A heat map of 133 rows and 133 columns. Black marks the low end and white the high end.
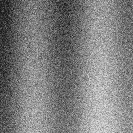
Slope: up to the bottom right. Odd rows or columns: none. Stripes: upright, repeating 2 times. Ninth with the highest average: bottom right.
